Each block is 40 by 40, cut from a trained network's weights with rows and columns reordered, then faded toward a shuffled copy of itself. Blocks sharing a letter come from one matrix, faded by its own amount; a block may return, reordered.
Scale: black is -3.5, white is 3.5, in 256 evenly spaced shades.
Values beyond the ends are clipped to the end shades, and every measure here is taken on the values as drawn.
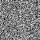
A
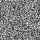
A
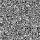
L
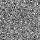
L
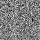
A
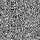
L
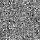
L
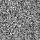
A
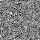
L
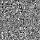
L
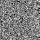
A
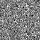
L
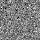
L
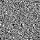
L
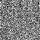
A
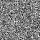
A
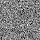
L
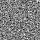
A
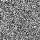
A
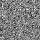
L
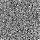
A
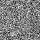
A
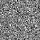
L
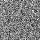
L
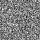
A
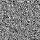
L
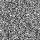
A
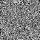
L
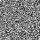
L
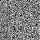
A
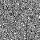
L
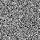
A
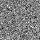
L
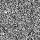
A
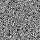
L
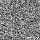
L
